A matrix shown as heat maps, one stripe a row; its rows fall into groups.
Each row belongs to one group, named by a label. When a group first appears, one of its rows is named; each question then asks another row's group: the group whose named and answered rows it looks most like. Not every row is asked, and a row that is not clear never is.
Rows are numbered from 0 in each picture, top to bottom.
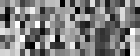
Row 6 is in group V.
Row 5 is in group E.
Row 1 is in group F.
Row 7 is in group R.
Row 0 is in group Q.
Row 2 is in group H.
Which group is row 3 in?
F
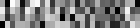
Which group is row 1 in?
F
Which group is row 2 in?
Q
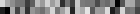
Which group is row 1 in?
H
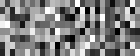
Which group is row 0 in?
R
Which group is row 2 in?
Q
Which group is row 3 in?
R
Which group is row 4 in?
F
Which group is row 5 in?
Q
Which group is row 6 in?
H
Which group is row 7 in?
E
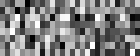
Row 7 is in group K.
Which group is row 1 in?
H
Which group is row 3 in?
F
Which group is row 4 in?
F
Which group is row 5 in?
E
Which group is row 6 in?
V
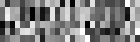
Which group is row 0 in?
Q
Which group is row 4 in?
E
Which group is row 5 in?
K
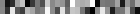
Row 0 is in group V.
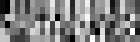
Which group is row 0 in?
H
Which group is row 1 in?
H
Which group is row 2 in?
H
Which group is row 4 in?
K
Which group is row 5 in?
Q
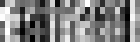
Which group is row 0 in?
H
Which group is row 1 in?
R
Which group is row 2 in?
R
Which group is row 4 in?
R
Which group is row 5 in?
R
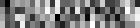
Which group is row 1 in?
Q
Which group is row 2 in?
E
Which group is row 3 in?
V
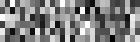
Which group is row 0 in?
F
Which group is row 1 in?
E
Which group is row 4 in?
V
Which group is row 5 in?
Q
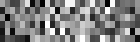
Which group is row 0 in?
V
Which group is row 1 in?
H
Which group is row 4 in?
E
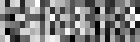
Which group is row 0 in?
F
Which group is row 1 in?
K
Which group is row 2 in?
E
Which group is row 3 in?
K
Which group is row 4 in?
V
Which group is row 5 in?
Q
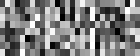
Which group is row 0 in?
H
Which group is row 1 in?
Q
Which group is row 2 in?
Q
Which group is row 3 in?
F
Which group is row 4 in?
E
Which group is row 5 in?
V
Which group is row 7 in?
V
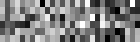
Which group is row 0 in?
K
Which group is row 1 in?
F
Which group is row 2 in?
V
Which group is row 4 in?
E
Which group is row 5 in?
Q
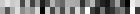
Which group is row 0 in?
R
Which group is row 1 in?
K
